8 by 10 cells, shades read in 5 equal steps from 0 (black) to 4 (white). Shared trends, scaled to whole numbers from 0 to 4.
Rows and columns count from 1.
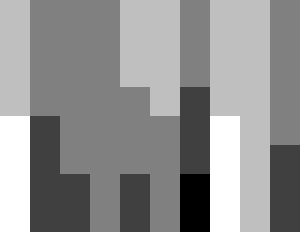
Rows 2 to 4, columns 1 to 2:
3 2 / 3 2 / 3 2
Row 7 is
4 1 1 2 1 2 0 4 3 1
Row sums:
25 25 25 23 23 22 19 19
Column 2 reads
2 2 2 2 1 1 1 1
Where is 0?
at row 7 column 7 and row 8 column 7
